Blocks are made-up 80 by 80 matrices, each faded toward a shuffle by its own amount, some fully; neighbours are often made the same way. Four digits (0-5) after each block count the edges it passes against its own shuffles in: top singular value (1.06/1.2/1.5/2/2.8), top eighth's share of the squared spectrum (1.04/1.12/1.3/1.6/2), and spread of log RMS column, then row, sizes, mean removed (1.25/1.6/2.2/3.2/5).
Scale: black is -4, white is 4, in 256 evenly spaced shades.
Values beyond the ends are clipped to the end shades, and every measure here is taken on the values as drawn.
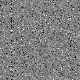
2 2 2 0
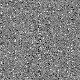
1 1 2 0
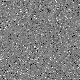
0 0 0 0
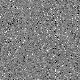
1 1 1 0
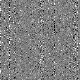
2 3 3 0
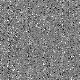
1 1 2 0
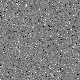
0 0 0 0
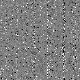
2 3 2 0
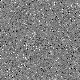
0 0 0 0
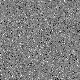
0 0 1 0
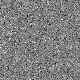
0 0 0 0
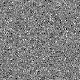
3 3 1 1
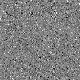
3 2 1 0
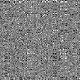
4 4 2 2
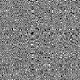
4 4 2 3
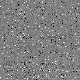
3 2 1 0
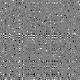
5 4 2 2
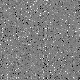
3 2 1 1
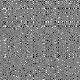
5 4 2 2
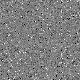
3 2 1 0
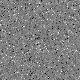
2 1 0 0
